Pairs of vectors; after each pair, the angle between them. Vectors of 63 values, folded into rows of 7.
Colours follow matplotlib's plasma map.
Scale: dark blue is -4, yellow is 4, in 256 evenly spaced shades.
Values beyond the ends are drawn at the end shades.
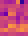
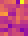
nearly opposite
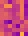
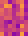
nearly parallel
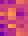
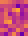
orthogonal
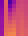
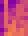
nearly parallel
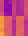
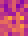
partly aligned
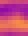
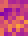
partly aligned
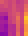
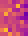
partly opposed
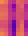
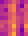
nearly opposite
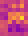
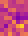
partly opposed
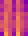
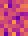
partly opposed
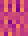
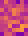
orthogonal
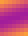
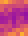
nearly parallel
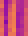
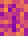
partly opposed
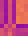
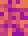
orthogonal
